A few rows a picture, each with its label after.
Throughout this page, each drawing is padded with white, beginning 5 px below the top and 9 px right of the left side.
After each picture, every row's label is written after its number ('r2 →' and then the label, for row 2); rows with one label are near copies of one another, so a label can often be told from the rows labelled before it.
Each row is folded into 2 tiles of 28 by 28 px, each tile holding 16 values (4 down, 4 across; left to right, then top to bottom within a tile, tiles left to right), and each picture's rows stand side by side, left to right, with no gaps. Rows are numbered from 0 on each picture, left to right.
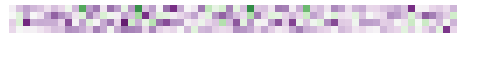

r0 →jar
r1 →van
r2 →van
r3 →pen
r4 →van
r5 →van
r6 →jar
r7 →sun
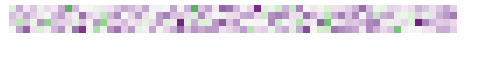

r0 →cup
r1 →cup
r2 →pen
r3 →van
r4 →pen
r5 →cup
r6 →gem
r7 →jar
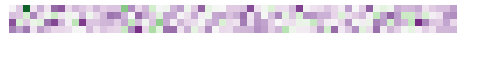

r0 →van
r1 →jar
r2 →cup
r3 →pen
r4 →gem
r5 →sun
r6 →pen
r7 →jar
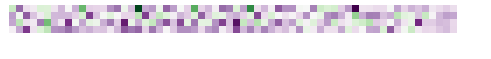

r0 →cup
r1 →van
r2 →van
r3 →van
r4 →van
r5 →pen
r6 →sun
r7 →jar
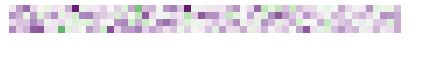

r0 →gem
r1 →sun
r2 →van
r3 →sun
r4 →pen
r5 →cup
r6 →pen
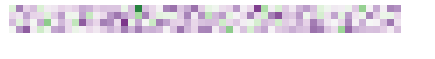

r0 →cup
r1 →jar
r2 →van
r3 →gem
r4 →pen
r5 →gem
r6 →van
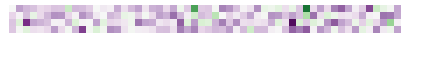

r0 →jar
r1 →cup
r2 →jar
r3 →van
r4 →pen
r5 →van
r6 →pen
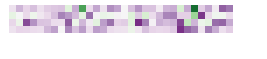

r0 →jar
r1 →van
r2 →jar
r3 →van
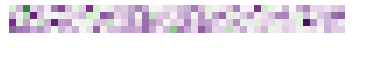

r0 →van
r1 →pen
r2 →gem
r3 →gem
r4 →pen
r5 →jar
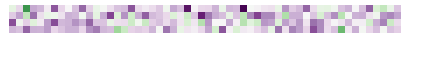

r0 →van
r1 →gem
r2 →sun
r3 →sun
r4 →sun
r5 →gem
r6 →pen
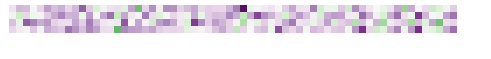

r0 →jar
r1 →gem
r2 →van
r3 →jar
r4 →sun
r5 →pen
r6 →cup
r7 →cup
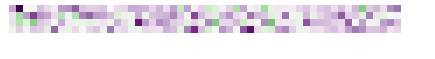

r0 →sun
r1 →sun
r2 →jar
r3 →cup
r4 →cup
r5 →jar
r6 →van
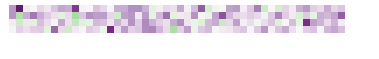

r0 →sun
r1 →sun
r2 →gem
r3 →pen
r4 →pen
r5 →jar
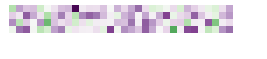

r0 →cup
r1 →sun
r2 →gem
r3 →cup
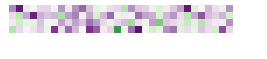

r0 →sun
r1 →gem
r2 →cup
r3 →sun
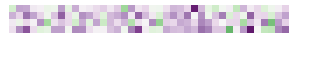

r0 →cup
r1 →cup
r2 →cup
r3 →gem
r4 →cup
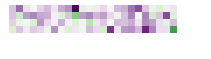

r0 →sun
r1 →sun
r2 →gem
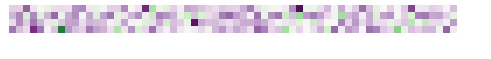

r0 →gem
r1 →gem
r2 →pen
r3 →jar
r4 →gem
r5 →sun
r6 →gem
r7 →sun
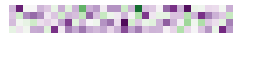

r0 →sun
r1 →van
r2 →van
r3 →sun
